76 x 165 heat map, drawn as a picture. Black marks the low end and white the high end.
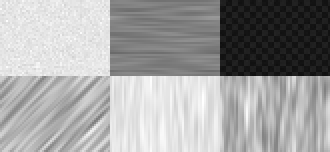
It is made of 2 by 3 panels. Panel 1,1: very high, fine-grained, faint in contrast. Panel 1,2: middling, streaked across, faint in contrast. Panel 1,3: very low, checkered, faint in contrast. Panel 2,1: high, slanting up to the right. Panel 2,2: very high, streaked downward, faint in contrast. Panel 2,3: high, streaked downward.
